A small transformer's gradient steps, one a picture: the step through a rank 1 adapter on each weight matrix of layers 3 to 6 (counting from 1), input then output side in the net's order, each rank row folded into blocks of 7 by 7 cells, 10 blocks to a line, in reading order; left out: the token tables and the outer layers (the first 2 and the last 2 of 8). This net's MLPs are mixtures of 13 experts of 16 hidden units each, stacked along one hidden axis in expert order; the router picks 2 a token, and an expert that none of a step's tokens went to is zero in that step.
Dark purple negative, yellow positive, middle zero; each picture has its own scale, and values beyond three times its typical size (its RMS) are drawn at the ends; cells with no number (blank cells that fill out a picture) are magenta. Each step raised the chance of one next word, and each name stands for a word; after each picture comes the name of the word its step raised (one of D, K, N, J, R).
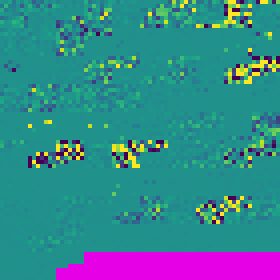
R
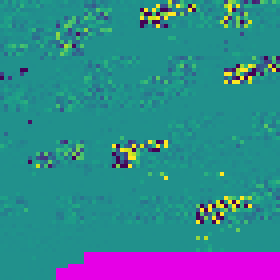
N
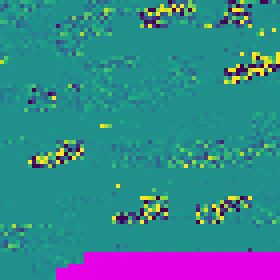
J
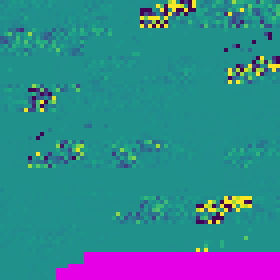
N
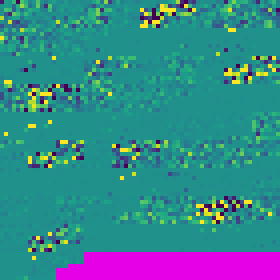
J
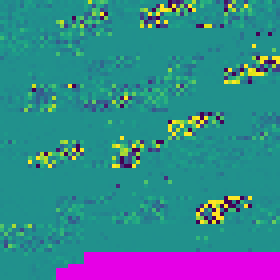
J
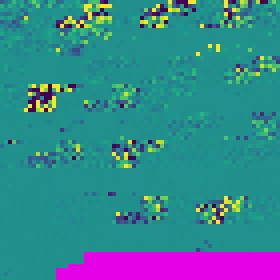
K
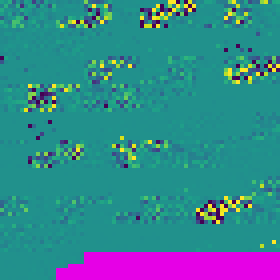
N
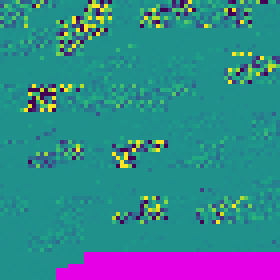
K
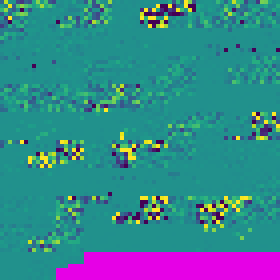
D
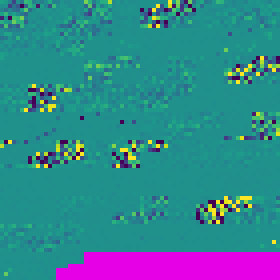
N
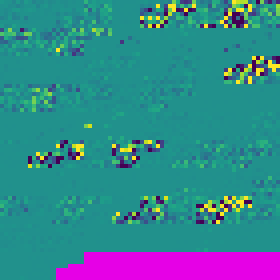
R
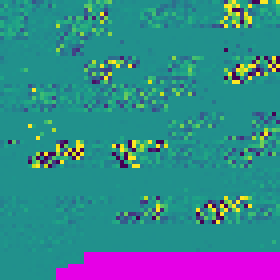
R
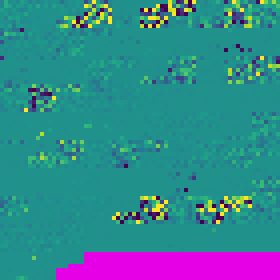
D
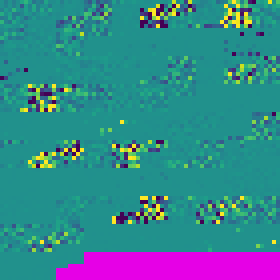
D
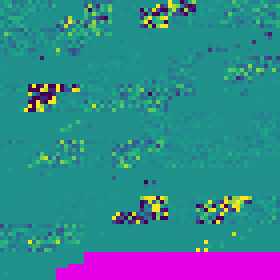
D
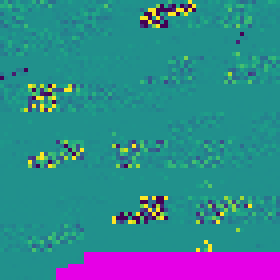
D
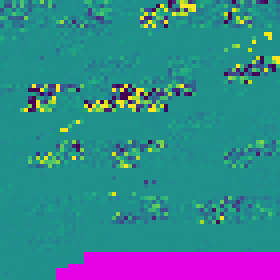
J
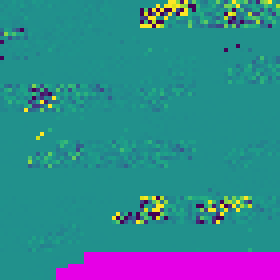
D
